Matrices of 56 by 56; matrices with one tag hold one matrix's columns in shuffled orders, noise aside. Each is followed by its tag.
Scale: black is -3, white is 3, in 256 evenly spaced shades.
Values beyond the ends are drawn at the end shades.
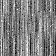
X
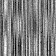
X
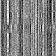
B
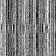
B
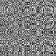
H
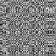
H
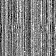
B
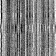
B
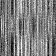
X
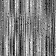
X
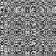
H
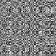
H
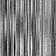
X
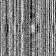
B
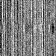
B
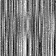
X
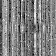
B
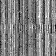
B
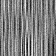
X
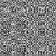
H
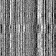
B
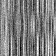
X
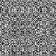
H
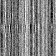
B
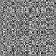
H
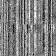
B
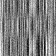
X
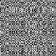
H
